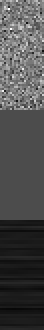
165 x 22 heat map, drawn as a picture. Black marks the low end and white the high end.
The table splits into 3 rows of 1 panel. Panel 1,1: middling, fine-grained, strong in contrast. Panel 2,1: low, flat. Panel 3,1: very low, streaked across, faint in contrast.
